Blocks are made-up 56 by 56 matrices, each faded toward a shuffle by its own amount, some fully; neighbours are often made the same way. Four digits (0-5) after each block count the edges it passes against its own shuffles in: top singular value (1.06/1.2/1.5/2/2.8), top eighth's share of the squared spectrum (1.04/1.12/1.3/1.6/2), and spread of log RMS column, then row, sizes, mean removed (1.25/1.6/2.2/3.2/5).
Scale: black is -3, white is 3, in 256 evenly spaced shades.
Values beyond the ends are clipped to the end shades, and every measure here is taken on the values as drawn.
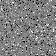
2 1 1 0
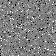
0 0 0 0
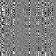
4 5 4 2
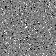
0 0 0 0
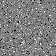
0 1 0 0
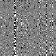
3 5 3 1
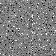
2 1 0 0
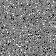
0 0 0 0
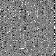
3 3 2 0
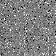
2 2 1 0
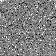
0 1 0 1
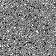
1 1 0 0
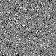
2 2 1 0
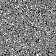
0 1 0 0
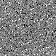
0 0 0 0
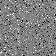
0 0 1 0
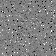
1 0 0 0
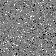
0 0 0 0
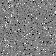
0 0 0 0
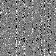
2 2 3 0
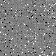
1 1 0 0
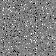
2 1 1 0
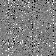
2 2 2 1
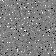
0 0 0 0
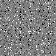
1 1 2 0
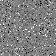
0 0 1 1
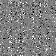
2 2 2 1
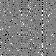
4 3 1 0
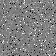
2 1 0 0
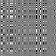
5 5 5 4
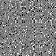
4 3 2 1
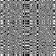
5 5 4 3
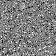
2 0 0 0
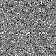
3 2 0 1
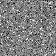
2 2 0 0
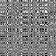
5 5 3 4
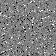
0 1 0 0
